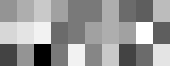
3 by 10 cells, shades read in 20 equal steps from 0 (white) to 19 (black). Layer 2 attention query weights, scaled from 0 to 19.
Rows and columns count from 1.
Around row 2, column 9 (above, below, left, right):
12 11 7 12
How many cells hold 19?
1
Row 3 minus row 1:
6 2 15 3 -9 -1 -2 3 -1 -3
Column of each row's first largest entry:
9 10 3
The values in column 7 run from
4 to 6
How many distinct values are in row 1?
8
